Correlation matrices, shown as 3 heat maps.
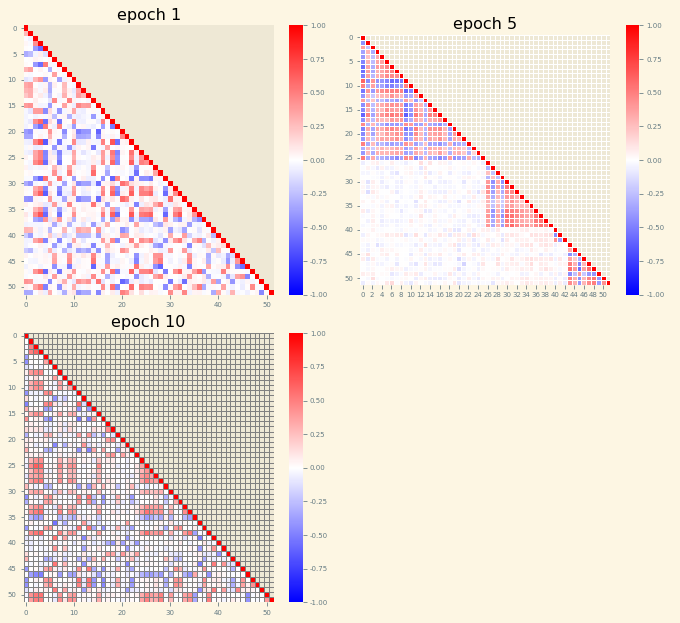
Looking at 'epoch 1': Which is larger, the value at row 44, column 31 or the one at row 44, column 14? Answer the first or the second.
the second
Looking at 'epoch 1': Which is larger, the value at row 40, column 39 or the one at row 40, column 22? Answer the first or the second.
the second
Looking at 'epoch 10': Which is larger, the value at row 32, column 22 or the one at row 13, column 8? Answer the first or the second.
the second
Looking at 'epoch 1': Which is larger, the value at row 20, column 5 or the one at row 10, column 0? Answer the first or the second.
the first
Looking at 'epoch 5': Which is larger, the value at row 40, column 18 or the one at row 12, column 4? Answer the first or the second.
the second
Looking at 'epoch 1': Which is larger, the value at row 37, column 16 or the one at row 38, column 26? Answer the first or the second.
the second
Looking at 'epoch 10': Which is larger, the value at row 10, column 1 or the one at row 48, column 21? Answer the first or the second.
the first
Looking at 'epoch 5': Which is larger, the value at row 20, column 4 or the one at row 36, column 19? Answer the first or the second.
the first
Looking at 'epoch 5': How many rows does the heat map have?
52
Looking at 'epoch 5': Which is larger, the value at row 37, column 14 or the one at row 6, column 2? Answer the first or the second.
the first
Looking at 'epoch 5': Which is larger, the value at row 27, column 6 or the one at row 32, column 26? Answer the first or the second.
the second
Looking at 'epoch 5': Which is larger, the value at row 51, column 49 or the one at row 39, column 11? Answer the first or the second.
the second
